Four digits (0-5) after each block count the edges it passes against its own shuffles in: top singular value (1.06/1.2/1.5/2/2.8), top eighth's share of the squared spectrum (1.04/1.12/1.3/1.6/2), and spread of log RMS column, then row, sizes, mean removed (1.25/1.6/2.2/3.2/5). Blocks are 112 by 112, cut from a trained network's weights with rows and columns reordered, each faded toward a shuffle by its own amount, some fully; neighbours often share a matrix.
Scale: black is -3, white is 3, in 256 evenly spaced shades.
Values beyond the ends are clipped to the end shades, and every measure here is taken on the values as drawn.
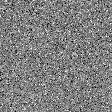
0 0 0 0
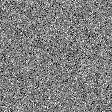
1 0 0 0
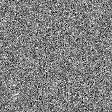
2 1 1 0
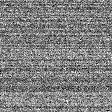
4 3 0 1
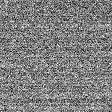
3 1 0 0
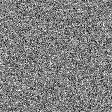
0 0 0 0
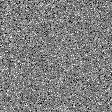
0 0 0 0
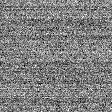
3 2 0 0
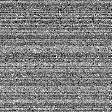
5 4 2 2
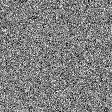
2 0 0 0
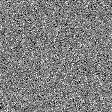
0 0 0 0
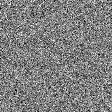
1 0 0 0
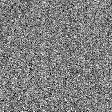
2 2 0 1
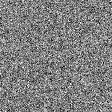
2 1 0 0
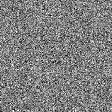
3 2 0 1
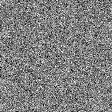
1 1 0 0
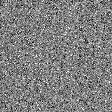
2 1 0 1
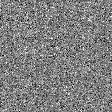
1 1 0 1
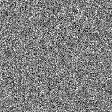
3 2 1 0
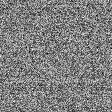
1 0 0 0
